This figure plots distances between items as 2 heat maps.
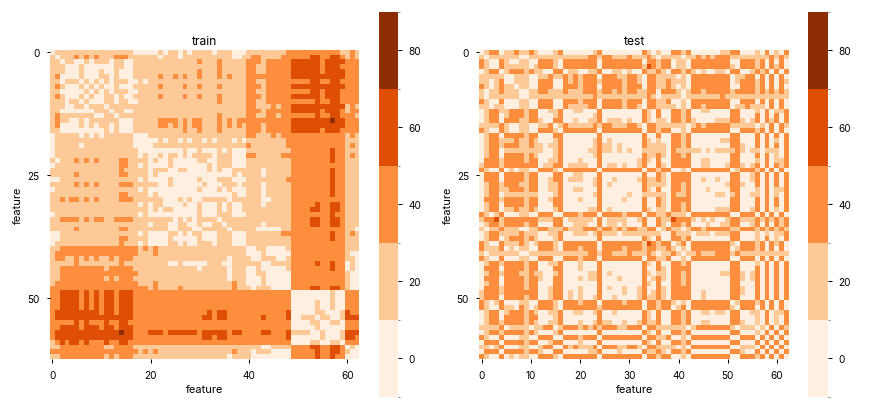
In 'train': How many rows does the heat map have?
63
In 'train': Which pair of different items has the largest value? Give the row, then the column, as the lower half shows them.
57, 14
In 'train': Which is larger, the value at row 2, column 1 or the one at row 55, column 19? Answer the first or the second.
the second
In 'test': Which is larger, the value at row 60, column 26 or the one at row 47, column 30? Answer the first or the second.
the first
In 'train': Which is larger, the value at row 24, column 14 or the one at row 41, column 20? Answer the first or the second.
the first
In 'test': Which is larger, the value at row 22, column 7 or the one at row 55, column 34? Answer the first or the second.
the first
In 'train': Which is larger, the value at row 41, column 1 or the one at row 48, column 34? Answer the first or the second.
the first
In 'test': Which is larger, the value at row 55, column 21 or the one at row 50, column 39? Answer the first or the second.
the second
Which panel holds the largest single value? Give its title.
train
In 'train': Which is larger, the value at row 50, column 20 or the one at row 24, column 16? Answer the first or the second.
the first
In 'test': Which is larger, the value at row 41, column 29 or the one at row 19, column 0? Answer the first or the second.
the first
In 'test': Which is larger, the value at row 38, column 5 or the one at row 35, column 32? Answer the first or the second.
the first
